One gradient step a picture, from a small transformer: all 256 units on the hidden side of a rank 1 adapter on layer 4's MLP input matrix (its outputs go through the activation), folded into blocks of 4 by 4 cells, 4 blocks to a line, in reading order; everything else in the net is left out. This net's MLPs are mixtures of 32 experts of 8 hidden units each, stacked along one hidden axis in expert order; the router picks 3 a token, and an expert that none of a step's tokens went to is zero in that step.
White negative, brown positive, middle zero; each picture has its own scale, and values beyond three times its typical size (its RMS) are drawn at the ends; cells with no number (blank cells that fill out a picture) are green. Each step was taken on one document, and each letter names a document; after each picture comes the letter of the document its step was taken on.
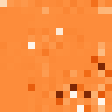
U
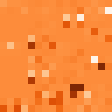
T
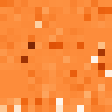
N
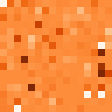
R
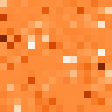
R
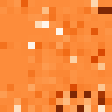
N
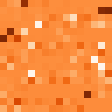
R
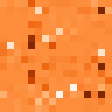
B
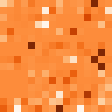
B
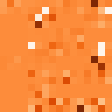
N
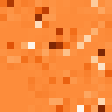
N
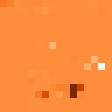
T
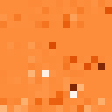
T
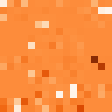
B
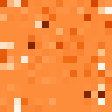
B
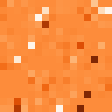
B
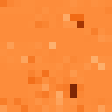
T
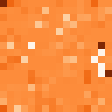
R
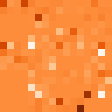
U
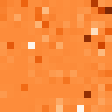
N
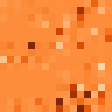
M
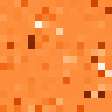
B
